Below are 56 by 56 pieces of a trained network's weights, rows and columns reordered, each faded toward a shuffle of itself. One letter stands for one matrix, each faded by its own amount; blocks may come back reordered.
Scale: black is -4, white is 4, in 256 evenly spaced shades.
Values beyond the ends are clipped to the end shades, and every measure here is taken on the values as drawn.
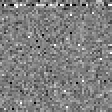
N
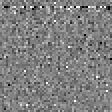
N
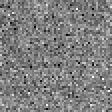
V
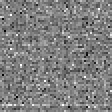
V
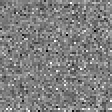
V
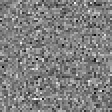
N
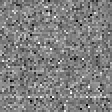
V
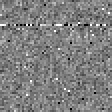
N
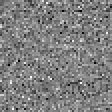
V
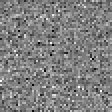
V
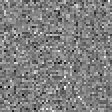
N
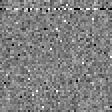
N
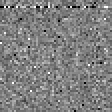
N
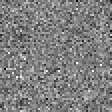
N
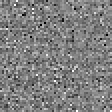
V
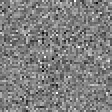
N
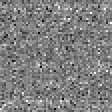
V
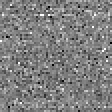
V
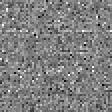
V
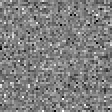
V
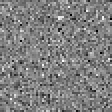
N
